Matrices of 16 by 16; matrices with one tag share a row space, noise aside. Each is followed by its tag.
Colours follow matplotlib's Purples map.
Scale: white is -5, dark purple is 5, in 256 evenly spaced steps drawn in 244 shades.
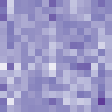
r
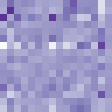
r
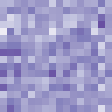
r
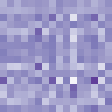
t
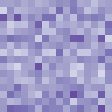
t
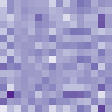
r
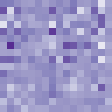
r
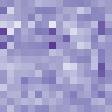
r
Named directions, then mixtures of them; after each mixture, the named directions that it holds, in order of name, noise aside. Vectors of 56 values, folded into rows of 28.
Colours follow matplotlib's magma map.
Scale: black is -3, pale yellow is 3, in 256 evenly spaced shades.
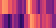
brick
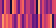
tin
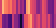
brick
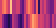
brick, tin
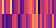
brick, tin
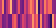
tin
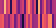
brick, tin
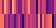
brick, tin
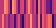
brick, tin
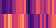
brick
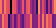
brick, tin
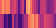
brick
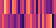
brick, tin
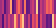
brick, tin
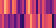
brick, tin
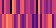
tin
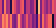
tin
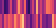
brick, tin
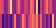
tin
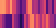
brick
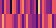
tin
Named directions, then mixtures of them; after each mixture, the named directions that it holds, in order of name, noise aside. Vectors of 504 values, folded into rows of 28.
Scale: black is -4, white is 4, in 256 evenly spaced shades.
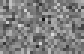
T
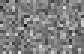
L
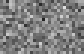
L, T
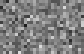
L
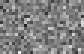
L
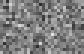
T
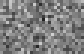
T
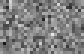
T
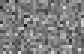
L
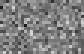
L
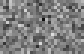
T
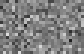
L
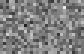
L, T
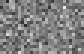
L, T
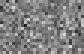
L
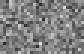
L, T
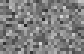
L, T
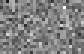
L, T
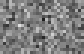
T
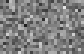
L, T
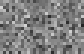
L, T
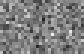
L, T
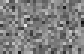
L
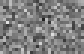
T
